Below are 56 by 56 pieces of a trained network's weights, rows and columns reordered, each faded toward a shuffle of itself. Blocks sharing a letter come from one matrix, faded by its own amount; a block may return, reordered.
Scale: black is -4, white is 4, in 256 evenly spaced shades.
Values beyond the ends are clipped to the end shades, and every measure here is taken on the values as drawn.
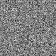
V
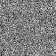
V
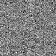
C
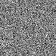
V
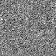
C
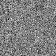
V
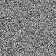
V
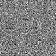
C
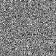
C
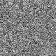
V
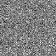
C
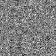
C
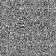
C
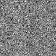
C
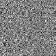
C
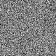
V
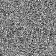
V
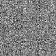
C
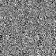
C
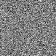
V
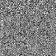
C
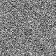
V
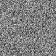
V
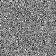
C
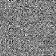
C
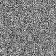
V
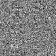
V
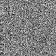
V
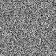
V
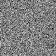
V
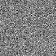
C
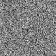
V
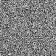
V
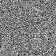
V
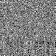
C
